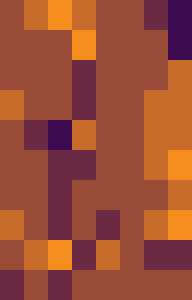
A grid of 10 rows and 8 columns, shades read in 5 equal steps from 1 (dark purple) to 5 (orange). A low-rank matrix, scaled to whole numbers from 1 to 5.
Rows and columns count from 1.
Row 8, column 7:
4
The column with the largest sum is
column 8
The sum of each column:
31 31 28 30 30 30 32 33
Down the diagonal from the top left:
3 3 3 2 3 3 3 5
